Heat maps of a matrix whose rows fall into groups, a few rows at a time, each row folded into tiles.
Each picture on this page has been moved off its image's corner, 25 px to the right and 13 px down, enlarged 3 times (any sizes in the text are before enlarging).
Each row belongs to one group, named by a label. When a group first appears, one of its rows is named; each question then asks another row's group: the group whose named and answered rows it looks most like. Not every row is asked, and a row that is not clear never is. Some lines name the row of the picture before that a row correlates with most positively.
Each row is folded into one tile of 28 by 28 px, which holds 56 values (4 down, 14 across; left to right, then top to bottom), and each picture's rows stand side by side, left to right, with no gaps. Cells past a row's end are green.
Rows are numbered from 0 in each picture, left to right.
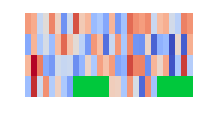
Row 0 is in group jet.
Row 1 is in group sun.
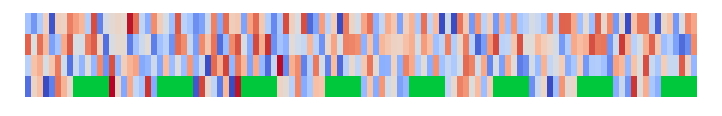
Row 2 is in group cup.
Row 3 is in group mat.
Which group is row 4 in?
jet
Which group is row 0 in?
cup
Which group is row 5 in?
cup
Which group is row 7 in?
sun
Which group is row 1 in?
mat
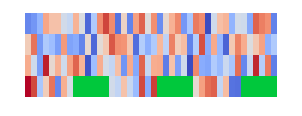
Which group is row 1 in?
cup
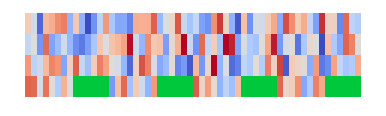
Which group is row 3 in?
mat
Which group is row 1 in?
cup
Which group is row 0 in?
sun
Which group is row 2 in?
sun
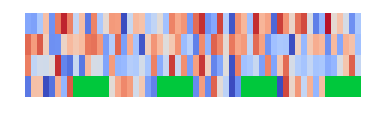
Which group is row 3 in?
jet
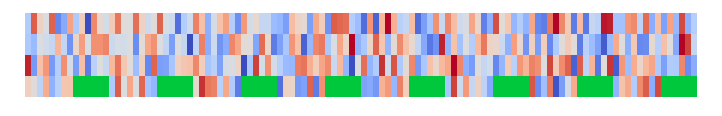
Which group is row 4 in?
sun
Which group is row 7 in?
cup
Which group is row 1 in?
jet
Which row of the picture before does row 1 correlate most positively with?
3
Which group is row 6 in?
sun
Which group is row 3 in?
cup
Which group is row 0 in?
mat
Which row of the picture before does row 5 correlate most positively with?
3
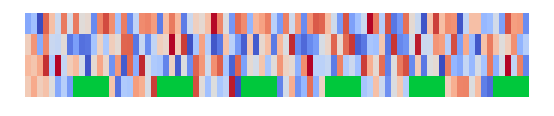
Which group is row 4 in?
mat
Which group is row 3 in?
cup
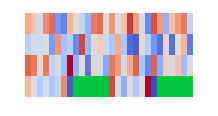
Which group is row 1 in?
mat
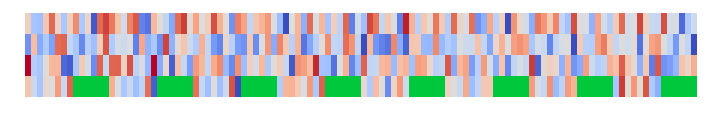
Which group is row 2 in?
mat
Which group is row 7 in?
jet
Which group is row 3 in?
cup
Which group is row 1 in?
mat
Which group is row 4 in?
mat
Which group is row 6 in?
mat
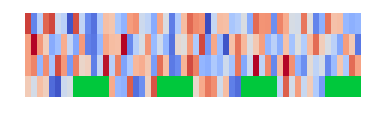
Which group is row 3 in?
jet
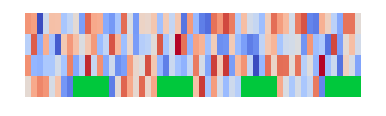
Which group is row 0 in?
jet
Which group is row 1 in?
cup
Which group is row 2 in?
sun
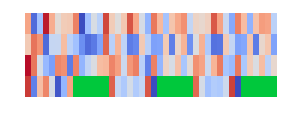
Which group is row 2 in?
mat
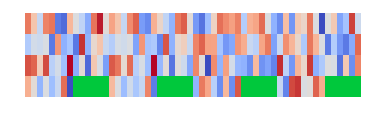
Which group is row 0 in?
mat
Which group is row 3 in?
sun
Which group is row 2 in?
cup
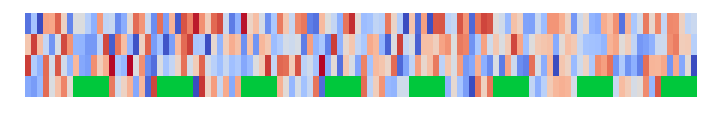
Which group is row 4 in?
sun
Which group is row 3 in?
mat
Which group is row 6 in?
sun
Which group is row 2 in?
jet
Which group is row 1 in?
sun
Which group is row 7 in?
cup
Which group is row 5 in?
cup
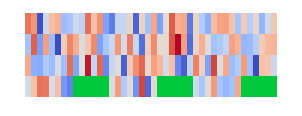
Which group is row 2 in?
sun
